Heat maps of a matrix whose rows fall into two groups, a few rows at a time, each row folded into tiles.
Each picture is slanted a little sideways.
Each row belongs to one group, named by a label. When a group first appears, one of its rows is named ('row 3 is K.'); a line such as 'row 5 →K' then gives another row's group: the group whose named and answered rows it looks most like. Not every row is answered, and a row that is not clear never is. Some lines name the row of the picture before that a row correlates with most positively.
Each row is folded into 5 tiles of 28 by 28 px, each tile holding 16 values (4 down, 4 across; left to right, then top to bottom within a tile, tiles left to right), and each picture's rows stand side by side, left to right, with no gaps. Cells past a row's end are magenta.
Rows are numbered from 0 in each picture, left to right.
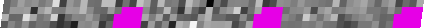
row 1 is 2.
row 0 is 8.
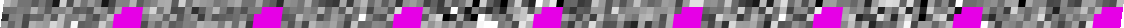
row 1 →2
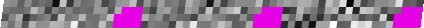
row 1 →2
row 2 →2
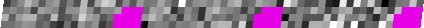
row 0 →8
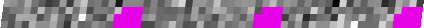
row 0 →8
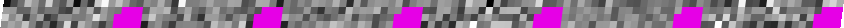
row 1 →2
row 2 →2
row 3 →2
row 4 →2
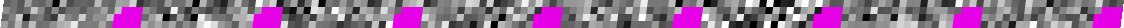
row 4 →8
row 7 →2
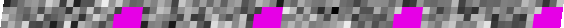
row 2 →2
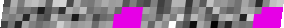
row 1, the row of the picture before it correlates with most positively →3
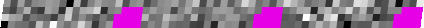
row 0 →2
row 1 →8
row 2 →8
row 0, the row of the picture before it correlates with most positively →0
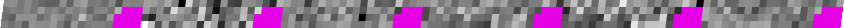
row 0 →8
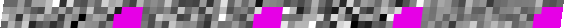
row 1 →8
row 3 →2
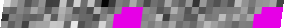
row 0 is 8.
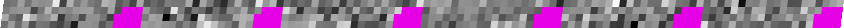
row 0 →8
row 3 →2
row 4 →8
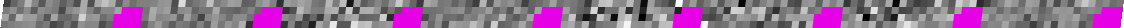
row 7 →8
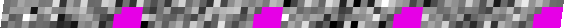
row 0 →8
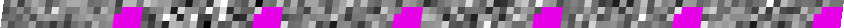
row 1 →8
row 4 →8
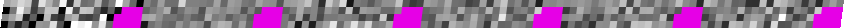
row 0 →2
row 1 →2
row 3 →8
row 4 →2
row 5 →8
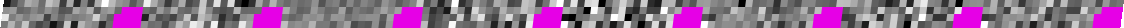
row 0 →8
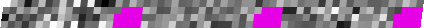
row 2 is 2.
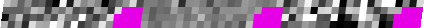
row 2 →8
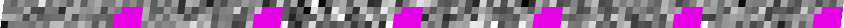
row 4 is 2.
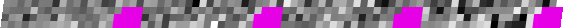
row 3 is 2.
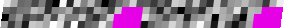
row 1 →2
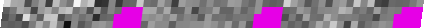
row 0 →8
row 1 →2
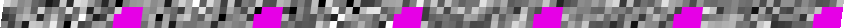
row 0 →8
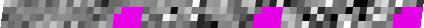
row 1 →8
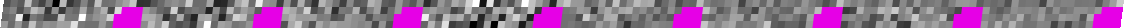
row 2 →2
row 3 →8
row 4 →8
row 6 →2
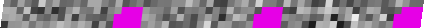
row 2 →2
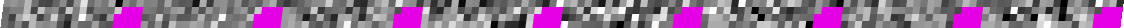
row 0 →8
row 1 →8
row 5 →2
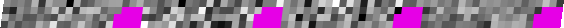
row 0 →2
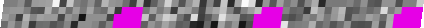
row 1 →8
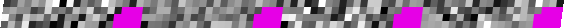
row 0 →8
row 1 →2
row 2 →2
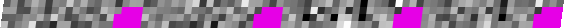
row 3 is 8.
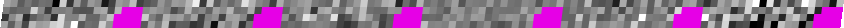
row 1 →8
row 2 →8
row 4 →8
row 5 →8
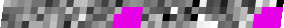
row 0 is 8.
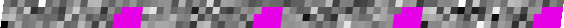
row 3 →2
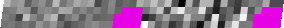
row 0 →8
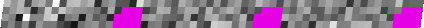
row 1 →2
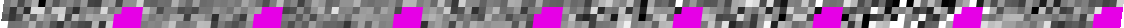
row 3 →2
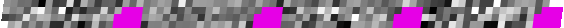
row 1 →2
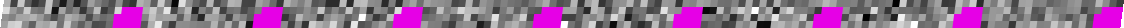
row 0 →2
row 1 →2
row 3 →2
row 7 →2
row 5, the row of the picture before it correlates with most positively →2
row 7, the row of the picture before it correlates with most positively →1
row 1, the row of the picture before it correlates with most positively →1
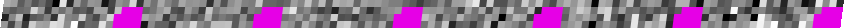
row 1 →2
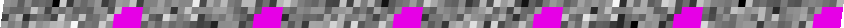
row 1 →8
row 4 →8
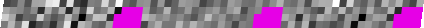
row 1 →2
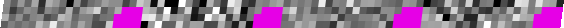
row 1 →2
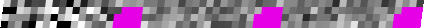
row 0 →2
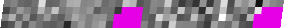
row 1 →8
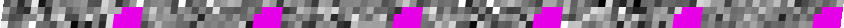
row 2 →2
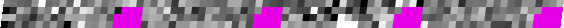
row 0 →2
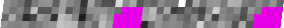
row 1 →2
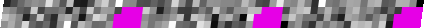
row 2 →2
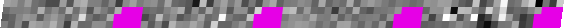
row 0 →8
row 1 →8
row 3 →8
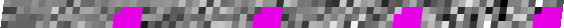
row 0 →2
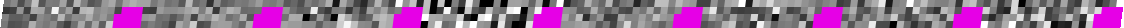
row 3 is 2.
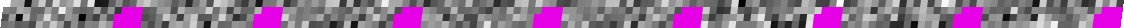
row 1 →8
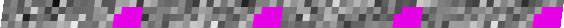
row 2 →8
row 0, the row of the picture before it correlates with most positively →7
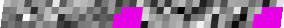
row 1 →2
